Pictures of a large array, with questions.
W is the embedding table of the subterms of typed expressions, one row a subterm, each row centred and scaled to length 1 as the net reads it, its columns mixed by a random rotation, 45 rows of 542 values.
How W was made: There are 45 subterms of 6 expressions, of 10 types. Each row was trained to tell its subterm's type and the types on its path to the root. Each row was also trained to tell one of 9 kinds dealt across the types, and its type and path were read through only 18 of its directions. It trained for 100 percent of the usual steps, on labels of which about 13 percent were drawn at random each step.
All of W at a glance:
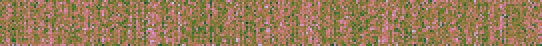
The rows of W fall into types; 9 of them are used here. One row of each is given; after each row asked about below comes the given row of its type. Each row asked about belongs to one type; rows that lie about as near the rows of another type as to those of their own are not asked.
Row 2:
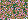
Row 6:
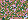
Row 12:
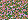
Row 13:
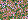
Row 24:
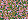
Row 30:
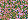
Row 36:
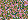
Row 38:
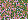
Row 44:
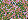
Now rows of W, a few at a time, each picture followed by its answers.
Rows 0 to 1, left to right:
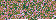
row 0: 30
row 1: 6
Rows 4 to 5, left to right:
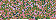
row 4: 38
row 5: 12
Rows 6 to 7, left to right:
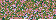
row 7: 36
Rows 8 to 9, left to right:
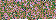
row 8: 44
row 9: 13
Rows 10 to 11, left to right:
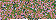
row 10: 2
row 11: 13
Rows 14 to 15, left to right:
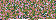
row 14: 2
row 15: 38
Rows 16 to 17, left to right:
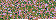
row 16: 13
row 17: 24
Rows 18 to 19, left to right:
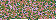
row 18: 12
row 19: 13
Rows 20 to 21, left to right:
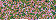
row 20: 24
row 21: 30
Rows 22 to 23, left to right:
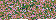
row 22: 36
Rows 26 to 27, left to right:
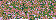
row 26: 36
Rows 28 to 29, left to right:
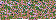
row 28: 30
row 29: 30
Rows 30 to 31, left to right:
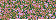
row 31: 30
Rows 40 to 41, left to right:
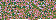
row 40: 38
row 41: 38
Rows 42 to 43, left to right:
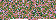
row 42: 2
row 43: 38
